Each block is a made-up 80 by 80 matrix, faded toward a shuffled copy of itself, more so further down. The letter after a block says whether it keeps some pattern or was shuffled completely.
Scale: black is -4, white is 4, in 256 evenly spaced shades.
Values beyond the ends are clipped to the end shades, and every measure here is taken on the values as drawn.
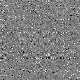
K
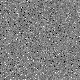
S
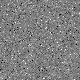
S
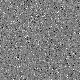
S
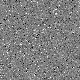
S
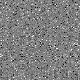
K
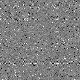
K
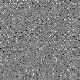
K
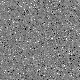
S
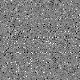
K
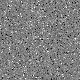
S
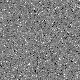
S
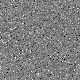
S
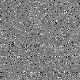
K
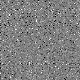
K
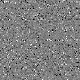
K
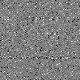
K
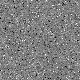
S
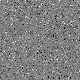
S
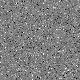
S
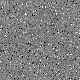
S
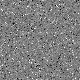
S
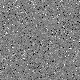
S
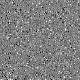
K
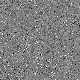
S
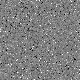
S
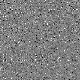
K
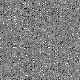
K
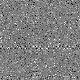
K
